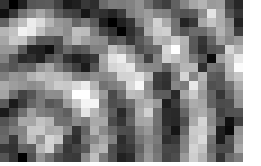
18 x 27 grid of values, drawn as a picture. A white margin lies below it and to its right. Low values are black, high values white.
There is no overall slope. The ninth with the highest average is the centre. On average the colour sits 50% of the way up the scale. Concentric rings centre on the bottom left.
